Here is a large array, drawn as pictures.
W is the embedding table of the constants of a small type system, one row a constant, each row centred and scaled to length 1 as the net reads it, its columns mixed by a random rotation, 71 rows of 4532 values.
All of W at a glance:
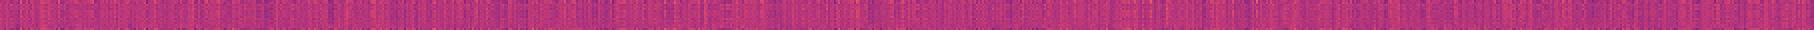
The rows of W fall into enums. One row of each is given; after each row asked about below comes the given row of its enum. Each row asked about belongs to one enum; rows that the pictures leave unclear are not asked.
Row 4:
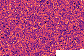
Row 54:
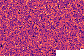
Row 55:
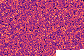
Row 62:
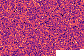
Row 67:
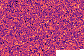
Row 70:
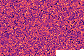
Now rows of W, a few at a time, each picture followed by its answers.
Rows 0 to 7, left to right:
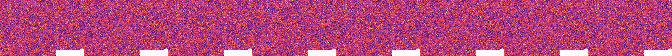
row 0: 4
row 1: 70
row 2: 4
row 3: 62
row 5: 70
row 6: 70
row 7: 4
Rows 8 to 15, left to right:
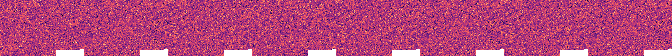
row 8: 62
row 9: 70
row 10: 55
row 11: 54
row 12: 55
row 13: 70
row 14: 55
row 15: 70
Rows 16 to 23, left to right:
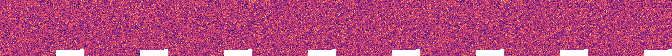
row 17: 54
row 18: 4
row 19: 55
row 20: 55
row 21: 4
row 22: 55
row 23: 55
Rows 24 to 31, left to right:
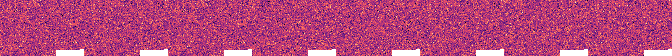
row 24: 62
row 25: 4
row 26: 62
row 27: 67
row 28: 70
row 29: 4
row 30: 55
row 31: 4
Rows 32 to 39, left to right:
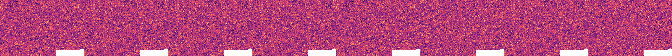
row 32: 67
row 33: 4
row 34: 4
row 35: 4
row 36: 67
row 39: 70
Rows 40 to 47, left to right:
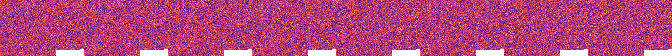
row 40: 70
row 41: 62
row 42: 62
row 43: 4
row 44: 55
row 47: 55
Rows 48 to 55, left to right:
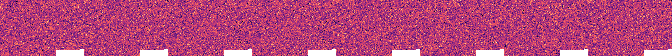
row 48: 67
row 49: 55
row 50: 70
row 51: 70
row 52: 55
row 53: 62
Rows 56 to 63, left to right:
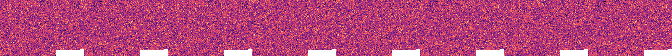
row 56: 4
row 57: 67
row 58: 4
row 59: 55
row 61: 67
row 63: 67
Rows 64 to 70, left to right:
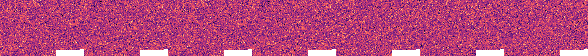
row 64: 62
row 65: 67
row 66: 62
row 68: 55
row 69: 54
